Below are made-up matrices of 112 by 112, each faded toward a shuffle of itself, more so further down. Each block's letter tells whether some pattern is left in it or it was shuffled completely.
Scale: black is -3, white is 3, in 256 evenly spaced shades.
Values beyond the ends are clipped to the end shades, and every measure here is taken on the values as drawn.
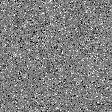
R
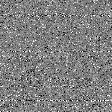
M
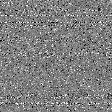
M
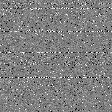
M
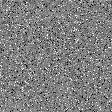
R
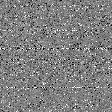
M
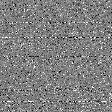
M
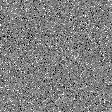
R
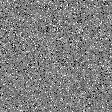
R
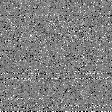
M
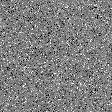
R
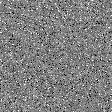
R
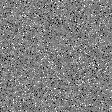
R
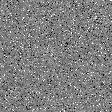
R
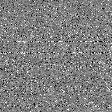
M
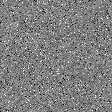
R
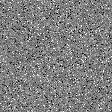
R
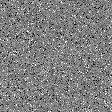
R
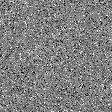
R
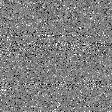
M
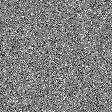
R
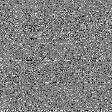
M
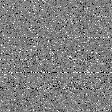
M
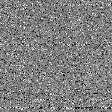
M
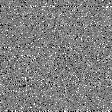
M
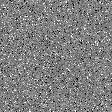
R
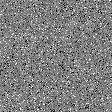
R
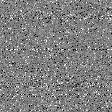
M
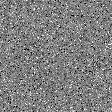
R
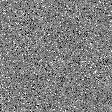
R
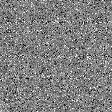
M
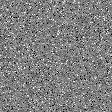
R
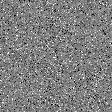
R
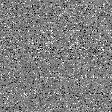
M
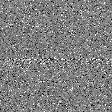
M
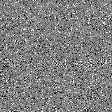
M
